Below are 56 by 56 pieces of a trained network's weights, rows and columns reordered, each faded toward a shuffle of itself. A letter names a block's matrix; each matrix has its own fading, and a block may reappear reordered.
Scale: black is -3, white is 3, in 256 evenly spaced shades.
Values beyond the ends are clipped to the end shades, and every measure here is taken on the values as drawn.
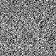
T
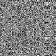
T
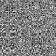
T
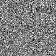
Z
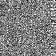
Z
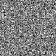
Z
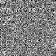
T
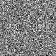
Z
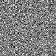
Z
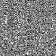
Z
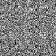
T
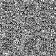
T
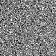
Z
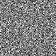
Z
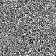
Z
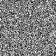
Z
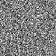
Z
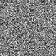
Z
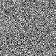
Z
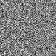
T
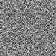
T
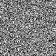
Z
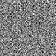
T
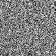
Z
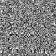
T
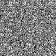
Z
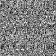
T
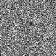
Z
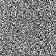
Z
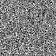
Z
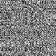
T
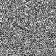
Z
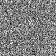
Z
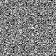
T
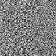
T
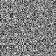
T
